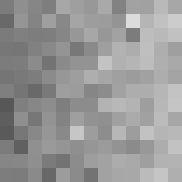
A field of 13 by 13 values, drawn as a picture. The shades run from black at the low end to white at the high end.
Histogram: bell-shaped. Grain: fine. Slope: up to the right. Stripes: none.
